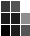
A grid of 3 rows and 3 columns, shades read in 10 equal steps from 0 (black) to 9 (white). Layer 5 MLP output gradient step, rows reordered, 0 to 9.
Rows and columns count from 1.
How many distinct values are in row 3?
3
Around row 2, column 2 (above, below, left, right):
3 1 1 5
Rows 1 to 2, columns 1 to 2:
2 3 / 1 1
